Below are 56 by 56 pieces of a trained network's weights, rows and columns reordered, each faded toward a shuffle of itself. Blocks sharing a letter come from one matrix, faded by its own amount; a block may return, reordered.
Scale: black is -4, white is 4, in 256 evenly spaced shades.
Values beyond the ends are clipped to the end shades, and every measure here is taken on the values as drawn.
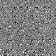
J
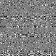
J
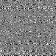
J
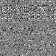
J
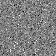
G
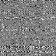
J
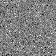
G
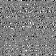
J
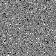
G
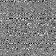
J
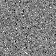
G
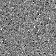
G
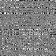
J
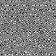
J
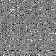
J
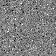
G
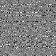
J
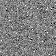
G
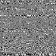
J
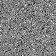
G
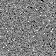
G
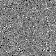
G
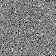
G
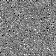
G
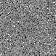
G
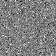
G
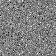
G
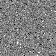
G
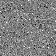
G
